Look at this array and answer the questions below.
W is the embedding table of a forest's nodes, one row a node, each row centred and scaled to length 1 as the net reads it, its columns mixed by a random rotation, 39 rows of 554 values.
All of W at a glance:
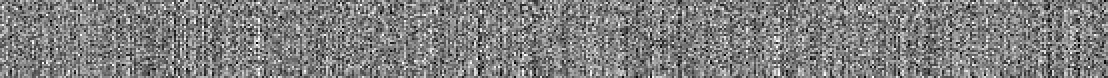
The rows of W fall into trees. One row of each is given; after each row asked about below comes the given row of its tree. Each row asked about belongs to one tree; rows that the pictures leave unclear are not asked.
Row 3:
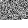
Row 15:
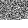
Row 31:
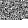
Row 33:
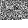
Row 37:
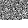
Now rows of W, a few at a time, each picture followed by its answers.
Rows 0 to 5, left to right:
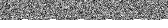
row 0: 31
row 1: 37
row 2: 33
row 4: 3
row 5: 15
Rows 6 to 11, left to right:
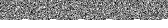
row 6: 15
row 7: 31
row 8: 33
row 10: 37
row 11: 37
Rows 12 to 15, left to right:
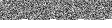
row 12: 3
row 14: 15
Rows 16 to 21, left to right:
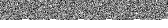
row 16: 37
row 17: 31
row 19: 37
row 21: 15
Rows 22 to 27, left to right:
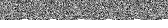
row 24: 3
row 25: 15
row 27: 3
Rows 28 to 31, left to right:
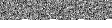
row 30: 31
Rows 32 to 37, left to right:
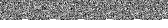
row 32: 37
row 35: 37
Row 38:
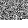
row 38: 31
